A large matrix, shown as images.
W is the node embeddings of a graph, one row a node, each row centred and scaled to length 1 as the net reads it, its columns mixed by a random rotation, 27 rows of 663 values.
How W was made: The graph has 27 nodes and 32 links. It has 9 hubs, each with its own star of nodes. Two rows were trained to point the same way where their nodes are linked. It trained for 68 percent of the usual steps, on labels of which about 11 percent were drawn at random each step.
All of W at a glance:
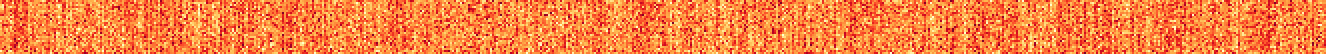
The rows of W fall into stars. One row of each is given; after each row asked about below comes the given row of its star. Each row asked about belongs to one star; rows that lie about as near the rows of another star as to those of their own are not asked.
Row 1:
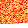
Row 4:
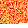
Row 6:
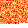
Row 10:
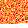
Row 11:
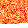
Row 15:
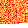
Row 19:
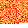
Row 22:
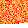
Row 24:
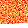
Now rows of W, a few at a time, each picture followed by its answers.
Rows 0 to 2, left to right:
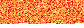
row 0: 15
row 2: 4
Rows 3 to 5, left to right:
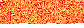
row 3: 11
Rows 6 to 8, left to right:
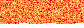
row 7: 1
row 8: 11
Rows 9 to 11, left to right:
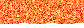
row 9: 24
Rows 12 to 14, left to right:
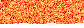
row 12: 1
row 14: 15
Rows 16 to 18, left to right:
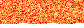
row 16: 4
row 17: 24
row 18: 6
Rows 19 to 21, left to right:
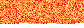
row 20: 6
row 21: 22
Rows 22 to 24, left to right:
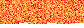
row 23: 19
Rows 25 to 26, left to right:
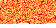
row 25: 10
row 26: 10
